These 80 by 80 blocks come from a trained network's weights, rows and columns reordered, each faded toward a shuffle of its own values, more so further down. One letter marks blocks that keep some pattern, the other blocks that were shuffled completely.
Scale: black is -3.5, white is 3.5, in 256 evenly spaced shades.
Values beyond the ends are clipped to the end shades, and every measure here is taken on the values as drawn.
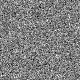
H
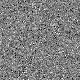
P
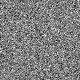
P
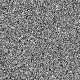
H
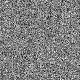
H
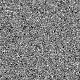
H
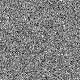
P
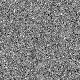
P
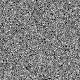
P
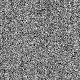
H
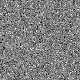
H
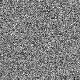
H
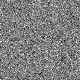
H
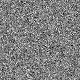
P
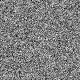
P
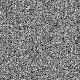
H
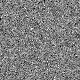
P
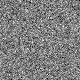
P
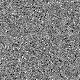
H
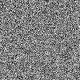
H
